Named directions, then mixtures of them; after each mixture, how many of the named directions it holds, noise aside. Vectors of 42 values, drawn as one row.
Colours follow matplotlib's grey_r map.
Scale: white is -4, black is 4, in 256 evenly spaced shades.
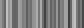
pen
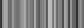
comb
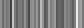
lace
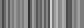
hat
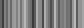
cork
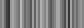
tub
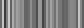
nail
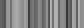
three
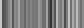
one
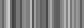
one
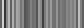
one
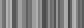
one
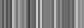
three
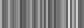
two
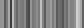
two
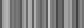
three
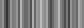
one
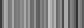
one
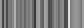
three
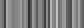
three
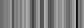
two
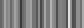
two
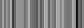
one
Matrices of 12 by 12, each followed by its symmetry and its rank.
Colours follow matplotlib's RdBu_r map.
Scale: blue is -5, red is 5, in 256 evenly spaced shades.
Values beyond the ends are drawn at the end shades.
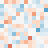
antisymmetric, full rank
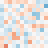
antisymmetric, full rank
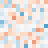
neither, full rank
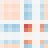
symmetric, rank one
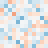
symmetric, full rank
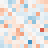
antisymmetric, full rank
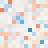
symmetric, full rank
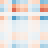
neither, rank one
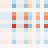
neither, rank one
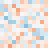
neither, full rank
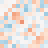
symmetric, full rank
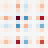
symmetric, rank one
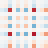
symmetric, rank one
